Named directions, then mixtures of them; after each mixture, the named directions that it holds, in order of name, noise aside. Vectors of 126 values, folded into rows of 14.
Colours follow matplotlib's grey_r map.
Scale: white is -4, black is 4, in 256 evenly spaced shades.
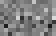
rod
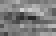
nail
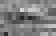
nail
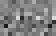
rod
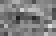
nail, rod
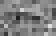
nail, rod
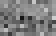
nail, rod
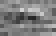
nail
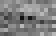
nail, rod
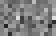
rod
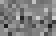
rod
